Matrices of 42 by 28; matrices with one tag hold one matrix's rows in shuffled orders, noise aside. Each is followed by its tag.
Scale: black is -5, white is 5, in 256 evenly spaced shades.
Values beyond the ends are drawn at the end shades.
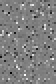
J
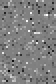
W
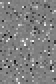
J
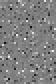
J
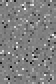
J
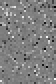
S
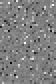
J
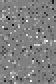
W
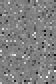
S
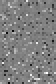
W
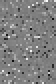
W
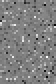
S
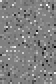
S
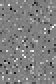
J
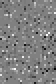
S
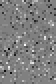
J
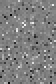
J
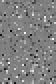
J
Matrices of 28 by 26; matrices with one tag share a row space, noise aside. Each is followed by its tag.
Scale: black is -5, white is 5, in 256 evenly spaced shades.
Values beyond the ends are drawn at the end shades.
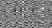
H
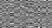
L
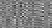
H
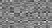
L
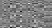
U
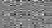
U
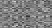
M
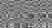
L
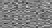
M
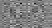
U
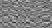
M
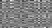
L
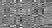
U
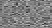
M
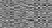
L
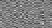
H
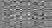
U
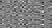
H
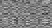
M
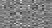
U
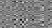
H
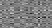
L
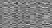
M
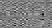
H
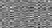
L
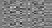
U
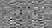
U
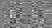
U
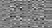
U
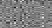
H
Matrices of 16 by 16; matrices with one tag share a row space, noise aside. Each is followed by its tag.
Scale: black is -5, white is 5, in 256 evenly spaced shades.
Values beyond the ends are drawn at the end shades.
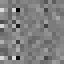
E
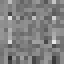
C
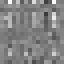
C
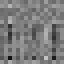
C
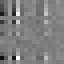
E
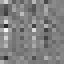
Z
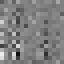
E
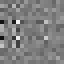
E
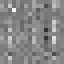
C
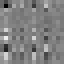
Z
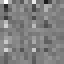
Z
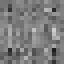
C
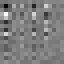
Z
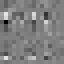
Z
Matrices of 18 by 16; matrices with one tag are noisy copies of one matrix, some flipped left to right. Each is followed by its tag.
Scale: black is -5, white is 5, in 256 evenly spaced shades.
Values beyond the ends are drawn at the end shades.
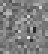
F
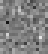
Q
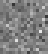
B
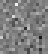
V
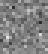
Q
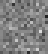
B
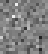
V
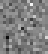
V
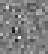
F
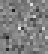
V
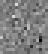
V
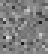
Q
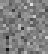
V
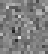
F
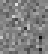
V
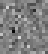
F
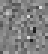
F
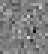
F
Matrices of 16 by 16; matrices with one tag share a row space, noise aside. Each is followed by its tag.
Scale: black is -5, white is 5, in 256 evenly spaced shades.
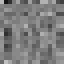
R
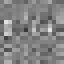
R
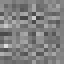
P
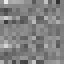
P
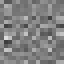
R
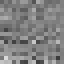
P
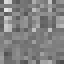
R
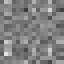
R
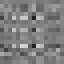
P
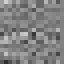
P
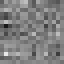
P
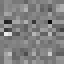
R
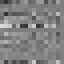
P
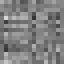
P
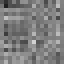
P
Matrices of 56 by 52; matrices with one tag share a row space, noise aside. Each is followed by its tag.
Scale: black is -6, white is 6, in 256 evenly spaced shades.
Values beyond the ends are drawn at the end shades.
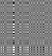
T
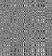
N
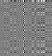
N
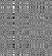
T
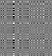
T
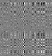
N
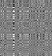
T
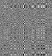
N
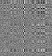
N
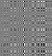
N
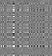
T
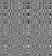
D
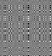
D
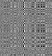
N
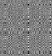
D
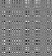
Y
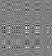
Y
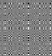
D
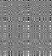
D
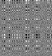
Y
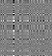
T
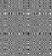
D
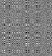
Y
